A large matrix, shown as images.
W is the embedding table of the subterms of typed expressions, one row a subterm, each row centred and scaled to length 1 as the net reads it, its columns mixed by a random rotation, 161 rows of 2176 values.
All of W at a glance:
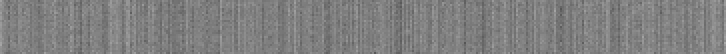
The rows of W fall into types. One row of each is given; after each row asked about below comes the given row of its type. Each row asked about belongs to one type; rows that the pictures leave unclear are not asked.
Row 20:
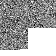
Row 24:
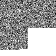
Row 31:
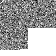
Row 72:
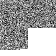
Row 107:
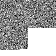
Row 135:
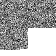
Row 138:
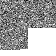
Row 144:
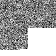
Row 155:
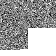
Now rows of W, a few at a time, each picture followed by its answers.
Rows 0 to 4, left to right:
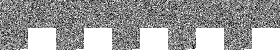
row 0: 72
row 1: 138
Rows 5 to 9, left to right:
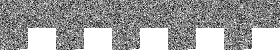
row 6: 20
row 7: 135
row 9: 144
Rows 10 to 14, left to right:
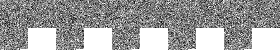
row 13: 155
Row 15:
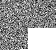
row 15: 31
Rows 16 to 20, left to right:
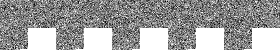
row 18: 24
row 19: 144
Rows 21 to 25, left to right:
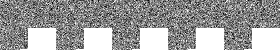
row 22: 31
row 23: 31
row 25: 31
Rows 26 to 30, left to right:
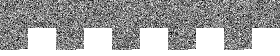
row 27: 31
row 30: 155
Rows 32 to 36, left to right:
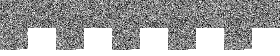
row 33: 155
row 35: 20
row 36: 72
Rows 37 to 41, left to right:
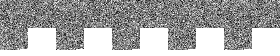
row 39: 138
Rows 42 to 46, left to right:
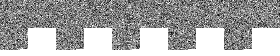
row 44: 144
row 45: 20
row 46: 20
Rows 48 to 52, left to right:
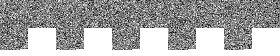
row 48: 20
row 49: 31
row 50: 138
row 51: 20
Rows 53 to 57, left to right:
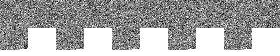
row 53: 107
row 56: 138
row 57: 31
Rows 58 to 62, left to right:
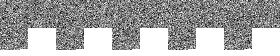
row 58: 24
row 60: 72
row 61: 72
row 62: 155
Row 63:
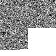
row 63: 20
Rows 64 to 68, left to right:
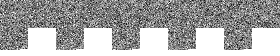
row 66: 135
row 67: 31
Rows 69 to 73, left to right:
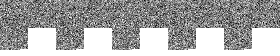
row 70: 72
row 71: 31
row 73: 135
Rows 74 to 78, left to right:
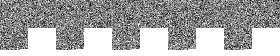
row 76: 144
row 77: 72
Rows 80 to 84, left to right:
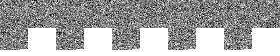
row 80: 20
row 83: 72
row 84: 144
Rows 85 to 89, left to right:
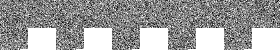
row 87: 107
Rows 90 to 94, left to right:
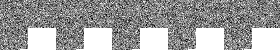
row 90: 144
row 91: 24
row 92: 20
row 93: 135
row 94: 144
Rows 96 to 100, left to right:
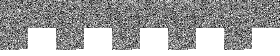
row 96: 24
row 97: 138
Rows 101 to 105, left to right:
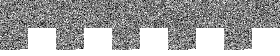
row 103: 144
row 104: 155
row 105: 72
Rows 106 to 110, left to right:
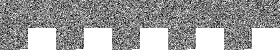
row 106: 20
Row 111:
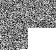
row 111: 144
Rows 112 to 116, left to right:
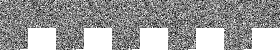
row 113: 107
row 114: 107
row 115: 20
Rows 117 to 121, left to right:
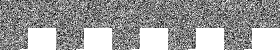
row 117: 138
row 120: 107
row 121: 31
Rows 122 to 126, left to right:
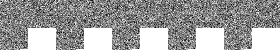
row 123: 31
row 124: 144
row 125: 144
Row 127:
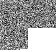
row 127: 72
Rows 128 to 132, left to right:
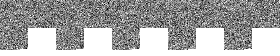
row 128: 107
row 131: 72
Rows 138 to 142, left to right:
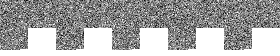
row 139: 72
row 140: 31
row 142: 72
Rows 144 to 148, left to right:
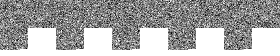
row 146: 144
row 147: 31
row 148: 20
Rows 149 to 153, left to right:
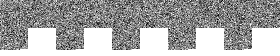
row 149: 72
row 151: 20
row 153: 144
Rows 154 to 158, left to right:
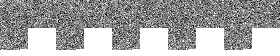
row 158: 24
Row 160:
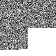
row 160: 24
